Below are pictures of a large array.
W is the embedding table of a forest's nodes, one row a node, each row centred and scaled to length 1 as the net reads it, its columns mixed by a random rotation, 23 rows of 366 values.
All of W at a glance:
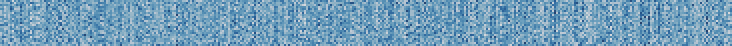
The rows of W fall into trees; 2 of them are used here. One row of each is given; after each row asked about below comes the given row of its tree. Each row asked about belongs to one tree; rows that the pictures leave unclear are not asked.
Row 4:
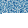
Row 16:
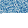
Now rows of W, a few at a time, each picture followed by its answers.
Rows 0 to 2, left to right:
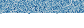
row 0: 16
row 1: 4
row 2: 16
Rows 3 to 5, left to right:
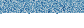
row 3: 4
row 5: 4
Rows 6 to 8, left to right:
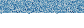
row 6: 16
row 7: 4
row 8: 16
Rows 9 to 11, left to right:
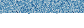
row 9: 16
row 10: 4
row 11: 16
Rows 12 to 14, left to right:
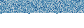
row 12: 16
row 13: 4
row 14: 4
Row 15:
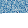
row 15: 16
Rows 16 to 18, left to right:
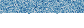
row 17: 4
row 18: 16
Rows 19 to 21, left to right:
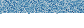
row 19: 4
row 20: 4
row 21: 16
